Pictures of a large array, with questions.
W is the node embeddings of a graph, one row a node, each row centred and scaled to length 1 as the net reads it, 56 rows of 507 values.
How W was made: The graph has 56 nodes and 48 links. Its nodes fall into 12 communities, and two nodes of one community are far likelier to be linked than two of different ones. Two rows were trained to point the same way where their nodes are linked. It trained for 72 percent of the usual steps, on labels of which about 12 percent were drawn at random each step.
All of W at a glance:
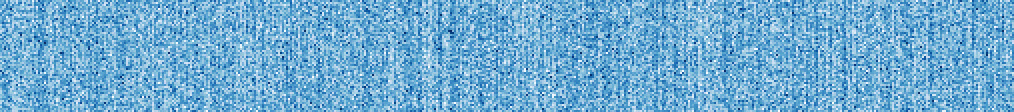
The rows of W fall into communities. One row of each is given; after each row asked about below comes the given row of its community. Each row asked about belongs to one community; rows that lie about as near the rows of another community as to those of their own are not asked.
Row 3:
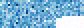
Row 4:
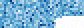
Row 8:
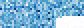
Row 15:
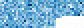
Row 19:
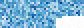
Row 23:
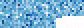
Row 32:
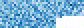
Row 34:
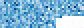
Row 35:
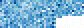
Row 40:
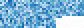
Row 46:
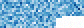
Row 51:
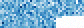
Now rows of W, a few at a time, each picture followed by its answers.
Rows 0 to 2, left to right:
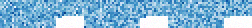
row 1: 23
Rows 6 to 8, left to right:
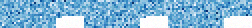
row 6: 19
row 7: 3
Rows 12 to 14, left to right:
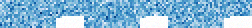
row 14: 15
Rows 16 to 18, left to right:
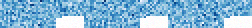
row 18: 40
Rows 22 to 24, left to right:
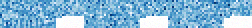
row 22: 3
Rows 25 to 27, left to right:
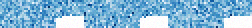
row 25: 8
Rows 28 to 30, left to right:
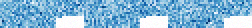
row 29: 35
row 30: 32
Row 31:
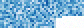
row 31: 4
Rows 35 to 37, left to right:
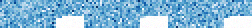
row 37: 51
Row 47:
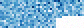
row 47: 4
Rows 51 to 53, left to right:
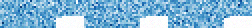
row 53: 46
